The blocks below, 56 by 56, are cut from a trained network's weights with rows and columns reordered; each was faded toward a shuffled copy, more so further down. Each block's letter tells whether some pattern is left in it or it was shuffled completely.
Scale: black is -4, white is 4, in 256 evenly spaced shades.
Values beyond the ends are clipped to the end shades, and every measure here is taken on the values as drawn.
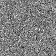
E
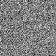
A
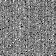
A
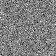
E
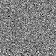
A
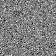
E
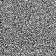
A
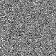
A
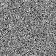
E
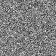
E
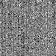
A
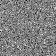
E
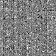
A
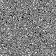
E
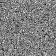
E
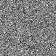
E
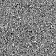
A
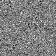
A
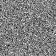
E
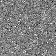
E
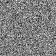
E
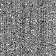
A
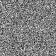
E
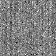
A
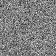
E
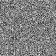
A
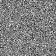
E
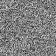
E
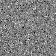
E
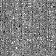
A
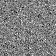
E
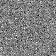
E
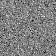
E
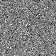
E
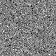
E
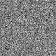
A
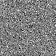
E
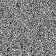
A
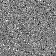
E
